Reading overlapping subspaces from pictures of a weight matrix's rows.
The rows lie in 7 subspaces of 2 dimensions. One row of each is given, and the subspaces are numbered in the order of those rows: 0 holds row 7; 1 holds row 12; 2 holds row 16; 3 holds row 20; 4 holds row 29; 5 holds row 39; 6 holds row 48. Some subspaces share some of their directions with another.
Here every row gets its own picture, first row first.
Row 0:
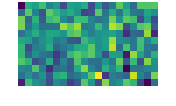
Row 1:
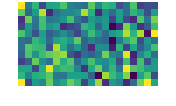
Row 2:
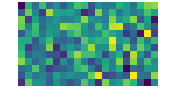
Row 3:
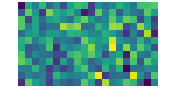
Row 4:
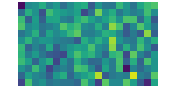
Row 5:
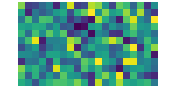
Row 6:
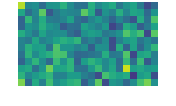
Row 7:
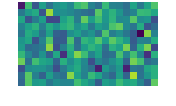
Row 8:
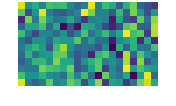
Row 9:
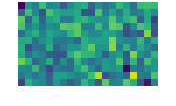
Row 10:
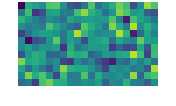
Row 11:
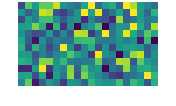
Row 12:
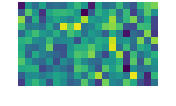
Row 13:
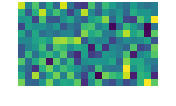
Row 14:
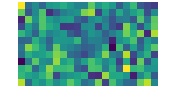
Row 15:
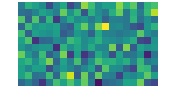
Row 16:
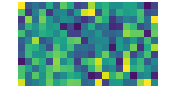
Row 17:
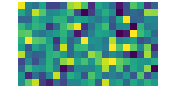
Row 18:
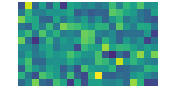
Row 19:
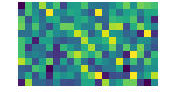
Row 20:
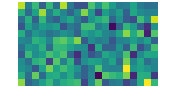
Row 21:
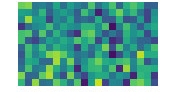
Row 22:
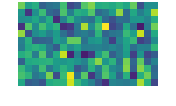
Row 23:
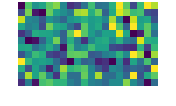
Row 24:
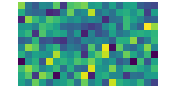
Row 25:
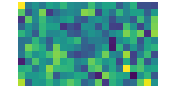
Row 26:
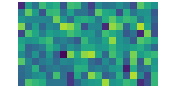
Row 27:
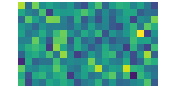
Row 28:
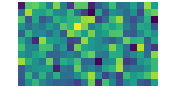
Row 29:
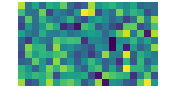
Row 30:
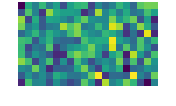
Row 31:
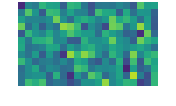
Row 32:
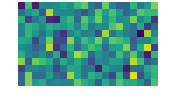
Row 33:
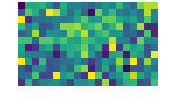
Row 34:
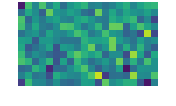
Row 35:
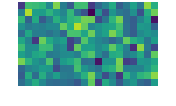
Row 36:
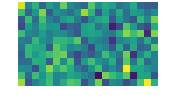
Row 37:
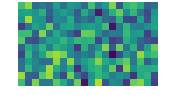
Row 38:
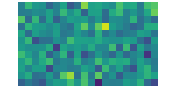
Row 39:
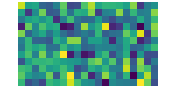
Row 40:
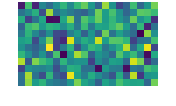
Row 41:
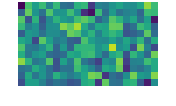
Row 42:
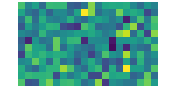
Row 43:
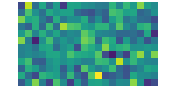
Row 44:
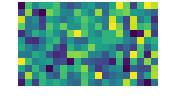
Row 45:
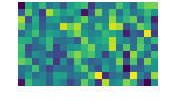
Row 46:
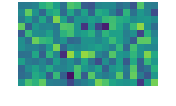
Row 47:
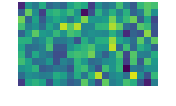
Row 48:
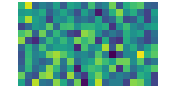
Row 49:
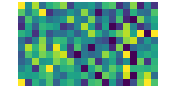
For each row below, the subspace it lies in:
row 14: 3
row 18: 6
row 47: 1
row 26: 5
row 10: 4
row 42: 4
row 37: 6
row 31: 5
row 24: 3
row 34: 1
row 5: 2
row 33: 3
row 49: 2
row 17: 4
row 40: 0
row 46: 5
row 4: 6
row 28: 2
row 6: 6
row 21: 6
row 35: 2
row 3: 4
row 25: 3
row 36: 3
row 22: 5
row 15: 5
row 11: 1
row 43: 6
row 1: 2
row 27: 0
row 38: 5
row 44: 4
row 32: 0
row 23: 4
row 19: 1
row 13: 3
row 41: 2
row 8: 1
